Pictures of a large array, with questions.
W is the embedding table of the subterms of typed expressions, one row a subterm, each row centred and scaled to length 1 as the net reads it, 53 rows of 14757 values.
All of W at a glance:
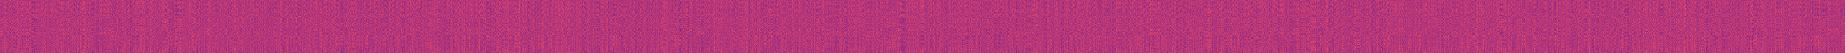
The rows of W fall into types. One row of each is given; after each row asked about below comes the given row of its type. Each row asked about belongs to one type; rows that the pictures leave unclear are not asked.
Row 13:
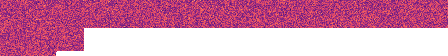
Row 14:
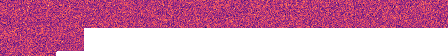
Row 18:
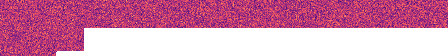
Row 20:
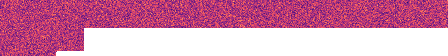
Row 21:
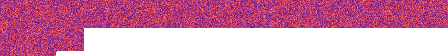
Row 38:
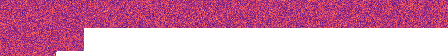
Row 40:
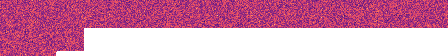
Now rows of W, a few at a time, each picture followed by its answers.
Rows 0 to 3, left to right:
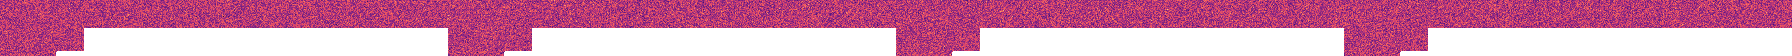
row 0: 21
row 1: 13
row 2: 38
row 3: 38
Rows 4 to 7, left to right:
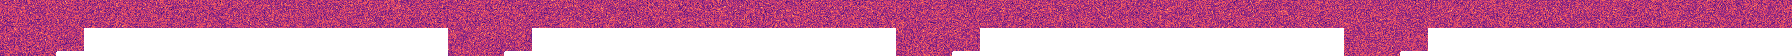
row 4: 14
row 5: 18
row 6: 21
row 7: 38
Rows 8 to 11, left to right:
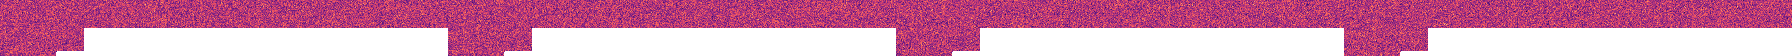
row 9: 40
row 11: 40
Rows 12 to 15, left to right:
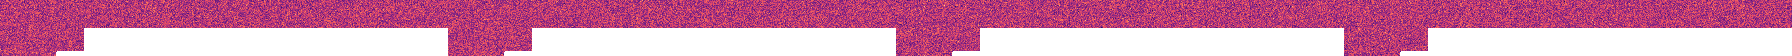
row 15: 14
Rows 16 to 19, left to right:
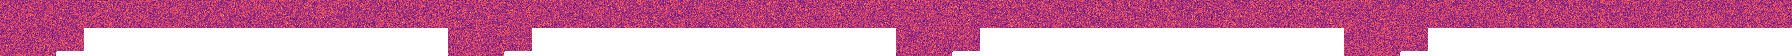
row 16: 38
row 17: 21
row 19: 13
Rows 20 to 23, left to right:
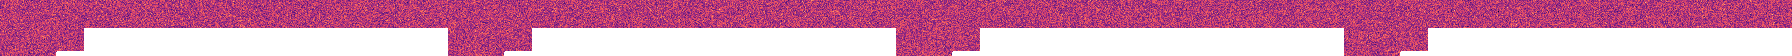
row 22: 13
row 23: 40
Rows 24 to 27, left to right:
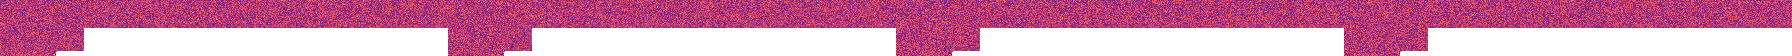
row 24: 38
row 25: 14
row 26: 13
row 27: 21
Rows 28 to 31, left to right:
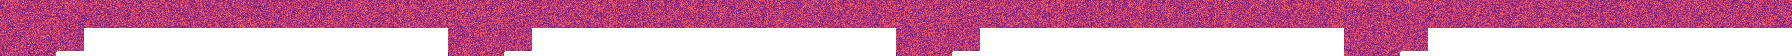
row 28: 20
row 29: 38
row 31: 20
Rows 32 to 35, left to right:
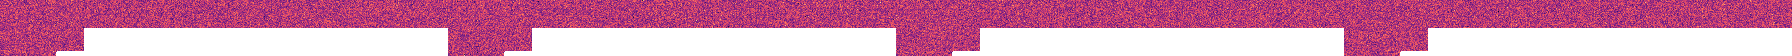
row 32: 40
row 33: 18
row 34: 13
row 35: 40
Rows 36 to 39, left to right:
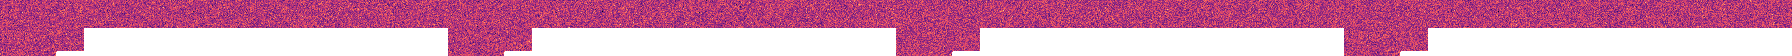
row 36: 21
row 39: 40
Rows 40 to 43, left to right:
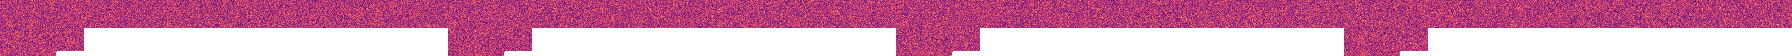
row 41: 21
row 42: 13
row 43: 38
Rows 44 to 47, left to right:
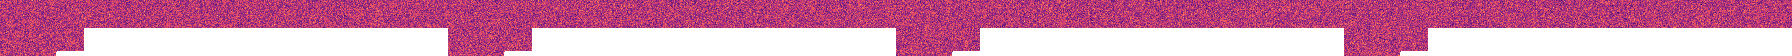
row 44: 40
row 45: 20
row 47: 13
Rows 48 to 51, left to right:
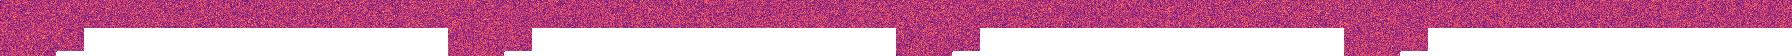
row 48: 20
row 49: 13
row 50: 21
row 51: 38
